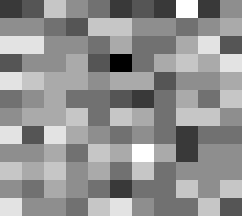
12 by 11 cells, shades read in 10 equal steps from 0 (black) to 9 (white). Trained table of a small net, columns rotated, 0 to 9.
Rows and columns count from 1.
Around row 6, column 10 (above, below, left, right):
5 7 6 7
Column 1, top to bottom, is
2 5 8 3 8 4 5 8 5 7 5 8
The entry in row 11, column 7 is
4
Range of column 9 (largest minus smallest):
7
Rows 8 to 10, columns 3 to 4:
8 6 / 6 4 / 7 5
